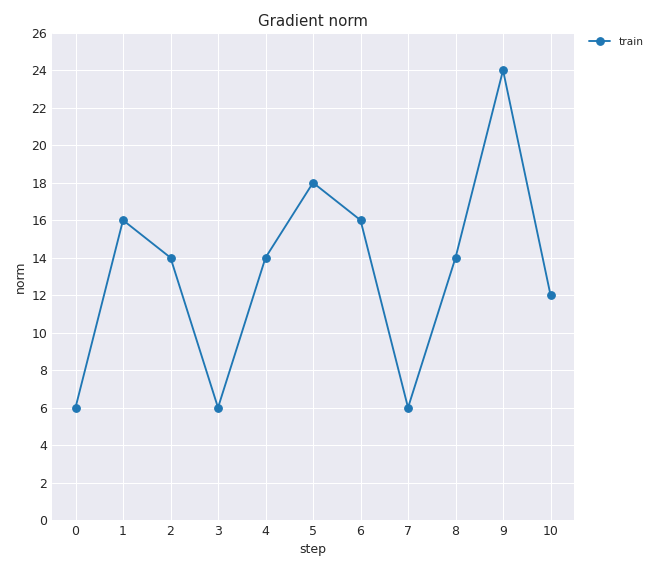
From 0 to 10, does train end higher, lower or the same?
higher
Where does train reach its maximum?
9
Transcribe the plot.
Title: Gradient norm
x-axis: step, ticks 0 1 2 3 4 5 6 7 8 9 10
y-axis: norm, ticks 0 2 4 6 8 10 12 14 16 18 20 22 24 26
Legend: train
Values:
train: 6 16 14 6 14 18 16 6 14 24 12
